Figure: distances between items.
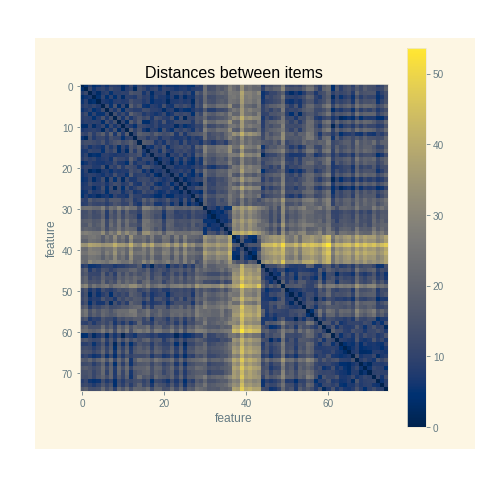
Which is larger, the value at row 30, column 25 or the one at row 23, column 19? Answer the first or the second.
the first
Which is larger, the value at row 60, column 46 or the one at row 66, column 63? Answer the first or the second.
the first
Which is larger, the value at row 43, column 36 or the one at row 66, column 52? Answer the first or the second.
the first
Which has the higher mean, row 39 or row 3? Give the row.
39
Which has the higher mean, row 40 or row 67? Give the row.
40
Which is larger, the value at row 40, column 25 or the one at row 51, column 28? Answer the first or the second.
the first
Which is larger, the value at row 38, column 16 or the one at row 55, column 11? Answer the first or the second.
the second
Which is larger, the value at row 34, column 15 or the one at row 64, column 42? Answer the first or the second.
the second
